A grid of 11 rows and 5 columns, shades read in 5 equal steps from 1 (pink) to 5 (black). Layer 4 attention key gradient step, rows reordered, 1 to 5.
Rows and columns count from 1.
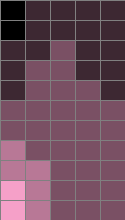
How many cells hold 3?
29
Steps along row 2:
down same same same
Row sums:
21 21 19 18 17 15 15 14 13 12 12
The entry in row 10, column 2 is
2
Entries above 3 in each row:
5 5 4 3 2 0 0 0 0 0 0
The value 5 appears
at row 1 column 1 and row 2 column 1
